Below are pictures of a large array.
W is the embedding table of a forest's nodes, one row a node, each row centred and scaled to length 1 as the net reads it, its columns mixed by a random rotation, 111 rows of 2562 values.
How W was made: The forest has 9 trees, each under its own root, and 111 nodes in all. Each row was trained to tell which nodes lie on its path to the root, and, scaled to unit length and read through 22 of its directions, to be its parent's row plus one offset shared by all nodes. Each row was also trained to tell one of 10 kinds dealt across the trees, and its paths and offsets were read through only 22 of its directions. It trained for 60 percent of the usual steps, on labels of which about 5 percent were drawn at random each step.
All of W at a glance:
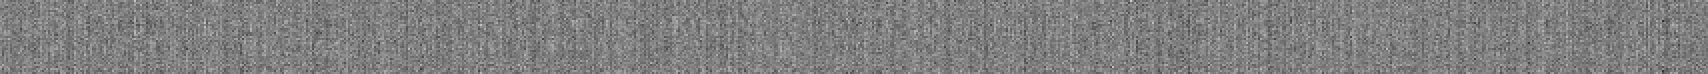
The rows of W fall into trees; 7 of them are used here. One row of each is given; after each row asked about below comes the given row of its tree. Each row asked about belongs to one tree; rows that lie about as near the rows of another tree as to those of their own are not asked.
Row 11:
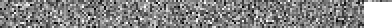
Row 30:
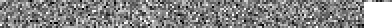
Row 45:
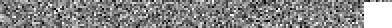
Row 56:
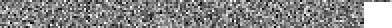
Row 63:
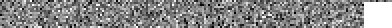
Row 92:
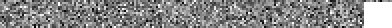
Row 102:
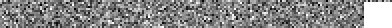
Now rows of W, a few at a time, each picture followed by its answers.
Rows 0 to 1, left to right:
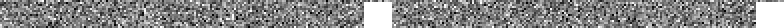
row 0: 30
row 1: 30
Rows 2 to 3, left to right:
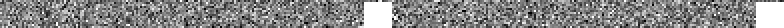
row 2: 45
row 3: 102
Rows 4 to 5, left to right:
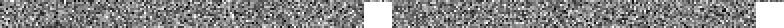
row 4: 63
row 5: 56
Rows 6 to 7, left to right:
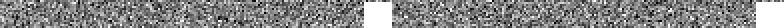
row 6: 45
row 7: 45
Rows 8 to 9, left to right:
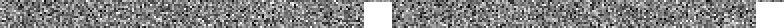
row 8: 30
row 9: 56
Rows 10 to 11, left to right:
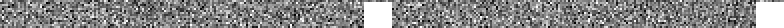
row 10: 56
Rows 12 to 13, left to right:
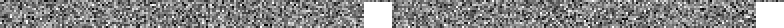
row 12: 92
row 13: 56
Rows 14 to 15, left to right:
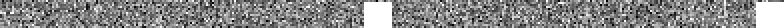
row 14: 30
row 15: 63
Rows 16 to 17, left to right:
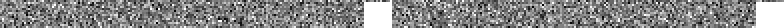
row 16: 45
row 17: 11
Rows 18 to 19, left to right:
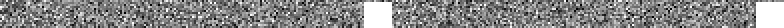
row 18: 11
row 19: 56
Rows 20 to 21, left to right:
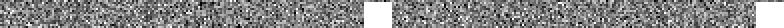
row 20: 56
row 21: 92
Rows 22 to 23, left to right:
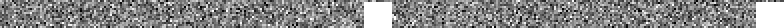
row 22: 56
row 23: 45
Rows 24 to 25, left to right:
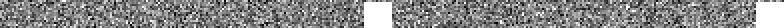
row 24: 102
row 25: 92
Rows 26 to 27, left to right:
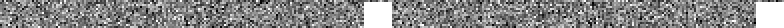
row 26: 45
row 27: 56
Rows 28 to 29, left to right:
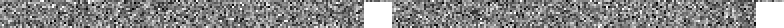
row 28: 30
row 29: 30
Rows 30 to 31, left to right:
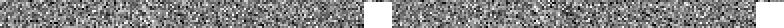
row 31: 30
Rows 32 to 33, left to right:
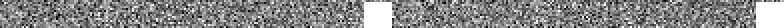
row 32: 45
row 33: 45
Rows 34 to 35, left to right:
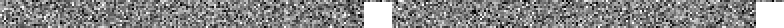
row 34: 102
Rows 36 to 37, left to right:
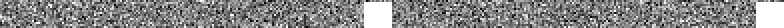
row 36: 45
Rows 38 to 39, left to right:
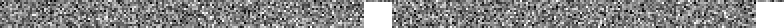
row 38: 63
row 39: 11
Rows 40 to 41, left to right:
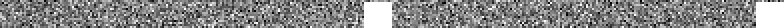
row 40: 45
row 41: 102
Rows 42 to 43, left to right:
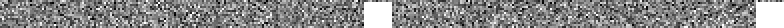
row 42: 102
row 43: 63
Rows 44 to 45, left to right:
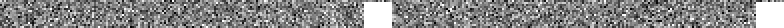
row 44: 56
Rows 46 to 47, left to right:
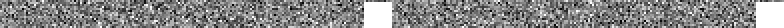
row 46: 102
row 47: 102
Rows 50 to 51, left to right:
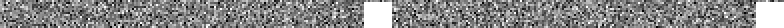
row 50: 30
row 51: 11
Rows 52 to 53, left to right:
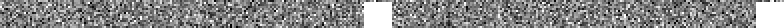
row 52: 11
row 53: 45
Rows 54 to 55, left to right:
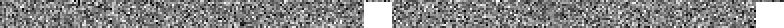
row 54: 63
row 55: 56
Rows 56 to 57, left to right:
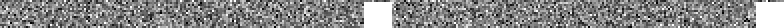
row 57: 30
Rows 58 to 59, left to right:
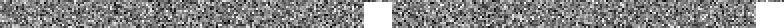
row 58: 45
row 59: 11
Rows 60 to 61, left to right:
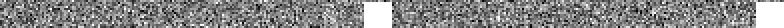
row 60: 56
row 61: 63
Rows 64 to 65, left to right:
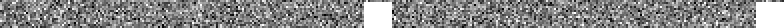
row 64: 11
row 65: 63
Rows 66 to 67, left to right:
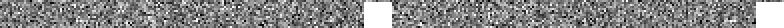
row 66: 30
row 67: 56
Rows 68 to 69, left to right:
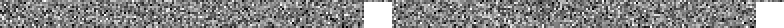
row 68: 11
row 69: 56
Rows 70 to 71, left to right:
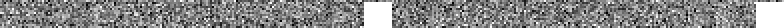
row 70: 30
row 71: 56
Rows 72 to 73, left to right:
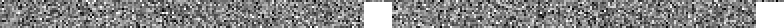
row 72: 30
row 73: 56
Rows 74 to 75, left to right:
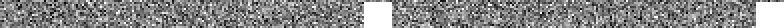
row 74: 30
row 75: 63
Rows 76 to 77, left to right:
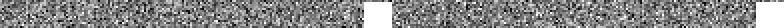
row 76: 92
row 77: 102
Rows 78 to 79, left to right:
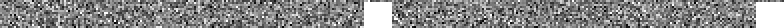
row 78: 11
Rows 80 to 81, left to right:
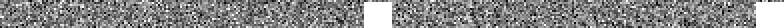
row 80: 45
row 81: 30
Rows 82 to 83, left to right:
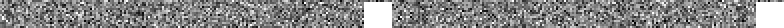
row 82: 102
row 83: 102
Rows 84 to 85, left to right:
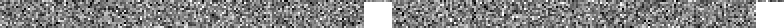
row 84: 11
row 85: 11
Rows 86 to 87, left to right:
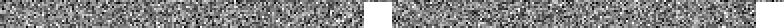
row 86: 92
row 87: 56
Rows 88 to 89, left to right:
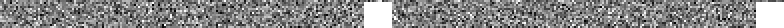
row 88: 45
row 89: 102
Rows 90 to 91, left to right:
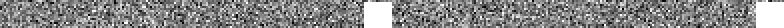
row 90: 30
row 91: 11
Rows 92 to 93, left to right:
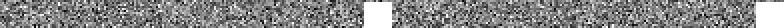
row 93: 11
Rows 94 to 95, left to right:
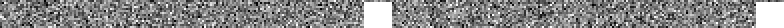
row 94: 45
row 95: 63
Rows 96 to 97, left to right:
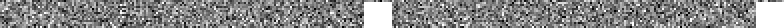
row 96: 92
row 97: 56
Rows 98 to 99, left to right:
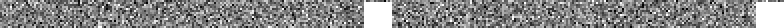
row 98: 56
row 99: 11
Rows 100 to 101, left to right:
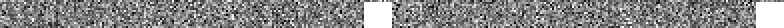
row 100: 45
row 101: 45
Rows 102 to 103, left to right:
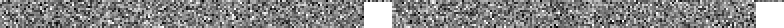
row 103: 30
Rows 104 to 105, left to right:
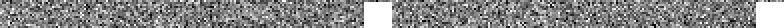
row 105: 30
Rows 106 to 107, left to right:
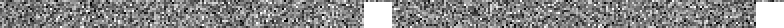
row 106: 11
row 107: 30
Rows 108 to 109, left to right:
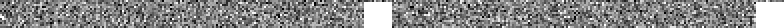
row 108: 45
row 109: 11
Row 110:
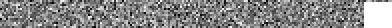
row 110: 102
